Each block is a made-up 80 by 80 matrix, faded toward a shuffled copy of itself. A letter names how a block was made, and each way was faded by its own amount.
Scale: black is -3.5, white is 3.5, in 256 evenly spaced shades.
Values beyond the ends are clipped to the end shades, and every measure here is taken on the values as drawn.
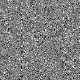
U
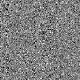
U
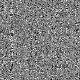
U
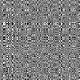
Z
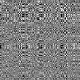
Z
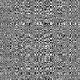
Z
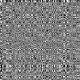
Z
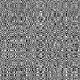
Z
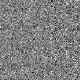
U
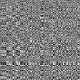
Z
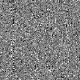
U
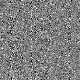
U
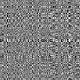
Z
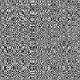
Z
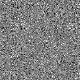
U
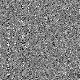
U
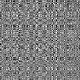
Z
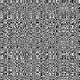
Z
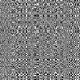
Z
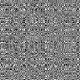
Z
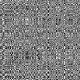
Z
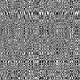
Z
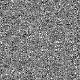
U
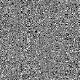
U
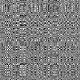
Z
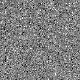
U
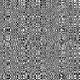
Z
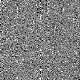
U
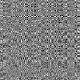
Z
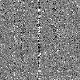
U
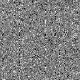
U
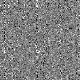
U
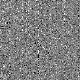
U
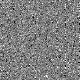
U
